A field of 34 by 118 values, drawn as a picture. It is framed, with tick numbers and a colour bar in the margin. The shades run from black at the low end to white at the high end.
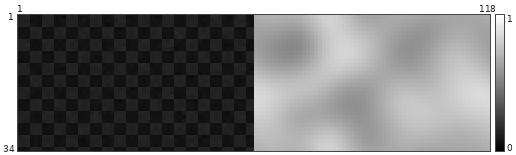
The table splits into one row of 2 panels. Panel 1,1: very low, checkered, faint in contrast. Panel 1,2: high, smooth.
